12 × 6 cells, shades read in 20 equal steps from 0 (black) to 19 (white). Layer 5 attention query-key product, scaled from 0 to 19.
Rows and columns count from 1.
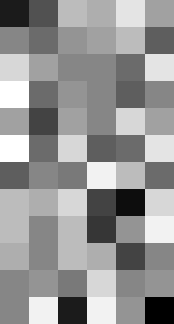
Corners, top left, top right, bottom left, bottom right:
2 12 10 0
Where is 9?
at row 7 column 3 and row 11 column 3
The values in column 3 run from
2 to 16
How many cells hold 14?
7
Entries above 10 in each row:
4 3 3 2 4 3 2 4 4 3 3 3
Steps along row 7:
up down up down down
